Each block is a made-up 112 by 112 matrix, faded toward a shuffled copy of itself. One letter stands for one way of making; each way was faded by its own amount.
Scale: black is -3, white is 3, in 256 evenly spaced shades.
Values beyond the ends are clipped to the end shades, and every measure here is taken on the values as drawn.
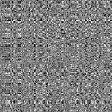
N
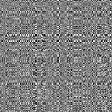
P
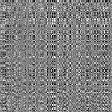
P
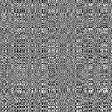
P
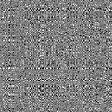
N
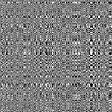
P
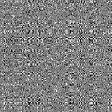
N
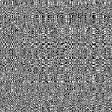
N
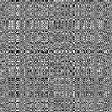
P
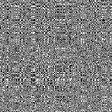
N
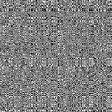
N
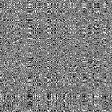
N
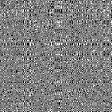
N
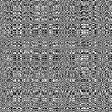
P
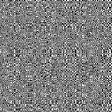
N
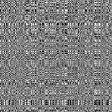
P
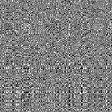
N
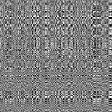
P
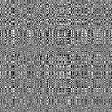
P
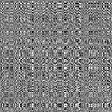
P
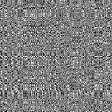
N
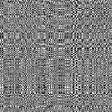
P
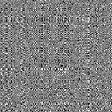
N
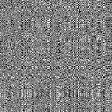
N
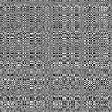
P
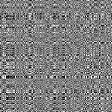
P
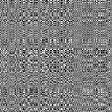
P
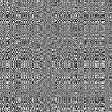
P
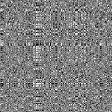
N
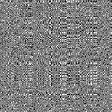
N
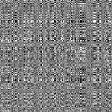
P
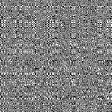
N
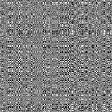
P
